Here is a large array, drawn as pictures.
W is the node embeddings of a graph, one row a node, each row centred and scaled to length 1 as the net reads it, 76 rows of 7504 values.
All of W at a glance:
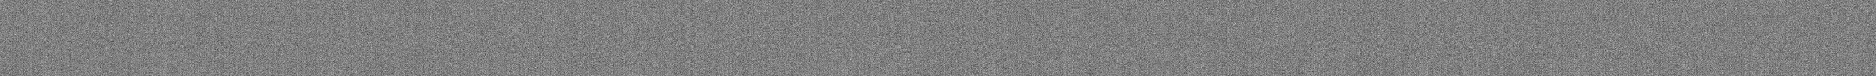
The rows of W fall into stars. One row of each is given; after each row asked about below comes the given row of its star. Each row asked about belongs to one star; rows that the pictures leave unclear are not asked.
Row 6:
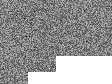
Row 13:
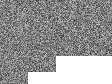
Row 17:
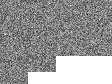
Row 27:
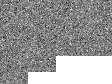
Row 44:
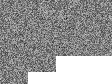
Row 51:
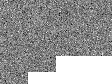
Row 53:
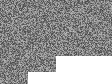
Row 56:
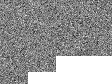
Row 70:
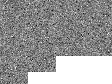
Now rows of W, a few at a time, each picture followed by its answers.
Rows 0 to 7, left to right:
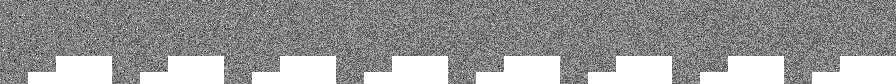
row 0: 13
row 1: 44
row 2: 51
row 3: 56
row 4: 53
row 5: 44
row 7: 53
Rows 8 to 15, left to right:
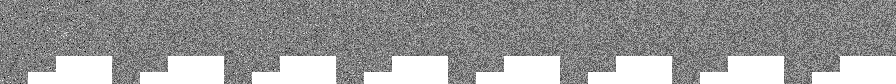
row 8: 53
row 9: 13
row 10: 51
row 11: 56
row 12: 27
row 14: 13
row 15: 17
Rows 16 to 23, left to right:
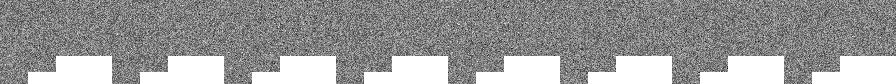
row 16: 6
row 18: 44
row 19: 17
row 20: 44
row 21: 56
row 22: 6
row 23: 6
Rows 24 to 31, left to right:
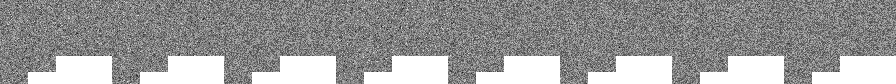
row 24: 56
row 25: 56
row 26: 44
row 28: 51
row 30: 56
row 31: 51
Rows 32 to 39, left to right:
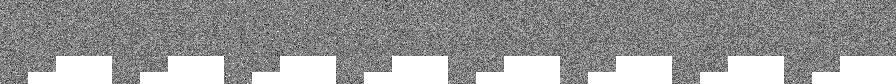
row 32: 56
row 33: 44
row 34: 6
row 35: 44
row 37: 53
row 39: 56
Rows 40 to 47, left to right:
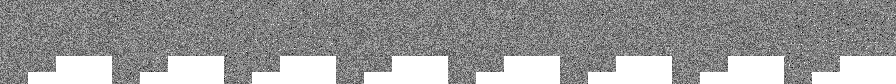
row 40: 13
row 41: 27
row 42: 17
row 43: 17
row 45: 6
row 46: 6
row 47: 6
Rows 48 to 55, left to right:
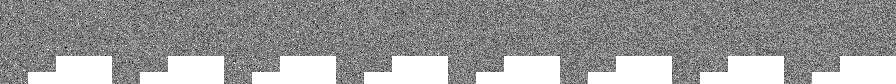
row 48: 17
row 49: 27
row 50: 70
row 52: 6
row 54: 27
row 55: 27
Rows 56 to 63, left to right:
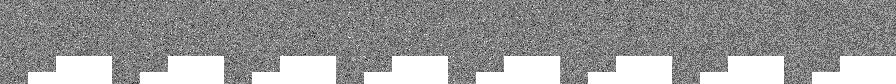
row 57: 17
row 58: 27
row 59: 70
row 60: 51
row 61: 44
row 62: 13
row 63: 6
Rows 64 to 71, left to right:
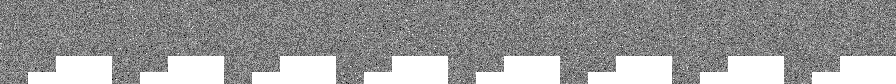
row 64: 70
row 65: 13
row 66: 70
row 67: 53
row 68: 56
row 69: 51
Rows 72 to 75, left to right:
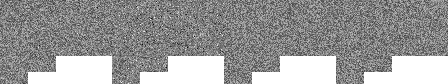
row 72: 70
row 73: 70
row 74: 51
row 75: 17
